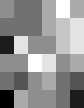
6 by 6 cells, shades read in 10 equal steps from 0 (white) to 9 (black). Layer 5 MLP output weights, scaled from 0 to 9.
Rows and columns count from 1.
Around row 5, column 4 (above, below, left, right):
1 4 4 5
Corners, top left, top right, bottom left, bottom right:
4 3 9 8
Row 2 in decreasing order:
5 5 5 3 2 1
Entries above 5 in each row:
0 0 1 0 2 2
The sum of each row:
20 21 20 16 29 33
